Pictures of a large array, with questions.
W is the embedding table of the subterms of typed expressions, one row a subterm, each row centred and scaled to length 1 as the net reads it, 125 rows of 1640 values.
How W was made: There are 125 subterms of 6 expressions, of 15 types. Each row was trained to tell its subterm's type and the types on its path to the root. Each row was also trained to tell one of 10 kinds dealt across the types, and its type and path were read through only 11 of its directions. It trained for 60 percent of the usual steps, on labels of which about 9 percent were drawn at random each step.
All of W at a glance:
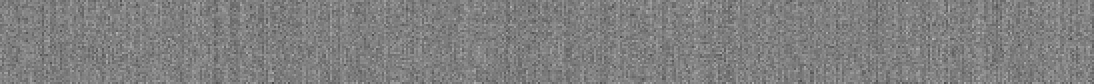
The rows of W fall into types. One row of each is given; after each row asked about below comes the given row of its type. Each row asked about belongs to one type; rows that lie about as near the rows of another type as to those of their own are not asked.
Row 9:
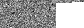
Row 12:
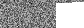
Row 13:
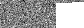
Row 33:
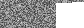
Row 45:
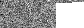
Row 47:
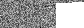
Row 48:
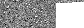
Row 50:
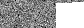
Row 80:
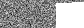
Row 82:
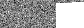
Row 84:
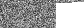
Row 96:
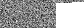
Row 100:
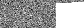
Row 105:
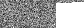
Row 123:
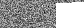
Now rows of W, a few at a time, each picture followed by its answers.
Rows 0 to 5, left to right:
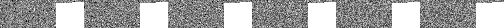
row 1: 12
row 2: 80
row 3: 96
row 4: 47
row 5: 123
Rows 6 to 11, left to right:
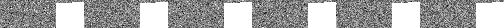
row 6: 13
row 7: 45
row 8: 105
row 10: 84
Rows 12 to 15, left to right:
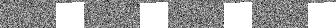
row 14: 33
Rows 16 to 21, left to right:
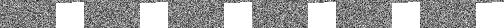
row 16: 96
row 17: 123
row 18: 105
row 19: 33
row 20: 45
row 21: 47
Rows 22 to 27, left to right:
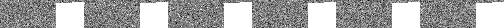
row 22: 13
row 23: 50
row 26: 9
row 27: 45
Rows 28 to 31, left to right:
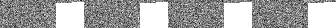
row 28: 45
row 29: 50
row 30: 50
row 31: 96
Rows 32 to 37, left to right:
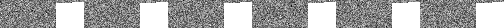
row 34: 50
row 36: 9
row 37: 12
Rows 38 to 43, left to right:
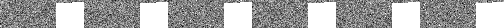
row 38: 13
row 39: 123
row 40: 100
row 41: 105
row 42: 47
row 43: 33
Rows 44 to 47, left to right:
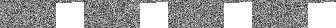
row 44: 100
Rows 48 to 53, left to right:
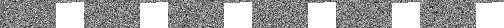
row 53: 13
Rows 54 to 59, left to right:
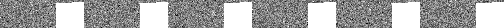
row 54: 47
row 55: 96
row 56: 84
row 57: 100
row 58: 48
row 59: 47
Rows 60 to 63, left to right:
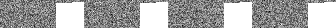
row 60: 50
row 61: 84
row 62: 45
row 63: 33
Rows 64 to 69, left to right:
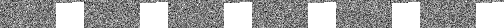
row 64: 84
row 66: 47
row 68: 123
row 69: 9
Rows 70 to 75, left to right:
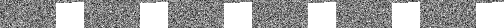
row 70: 84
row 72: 123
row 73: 47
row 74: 13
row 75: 12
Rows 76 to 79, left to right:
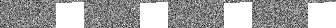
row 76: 47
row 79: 33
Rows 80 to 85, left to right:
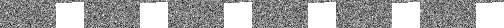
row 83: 12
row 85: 12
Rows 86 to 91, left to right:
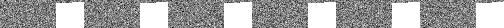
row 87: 12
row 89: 96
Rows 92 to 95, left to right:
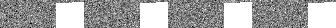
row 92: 82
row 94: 96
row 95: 12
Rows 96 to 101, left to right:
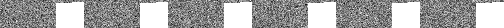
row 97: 48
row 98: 84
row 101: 96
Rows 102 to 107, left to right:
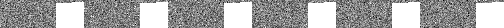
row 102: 123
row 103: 9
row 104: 12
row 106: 105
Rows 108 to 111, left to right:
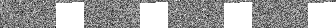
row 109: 45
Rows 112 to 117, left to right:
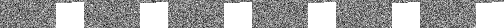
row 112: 45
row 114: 123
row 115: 82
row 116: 105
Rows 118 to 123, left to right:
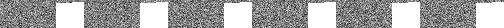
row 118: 100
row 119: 105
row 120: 105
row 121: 105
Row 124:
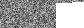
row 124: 33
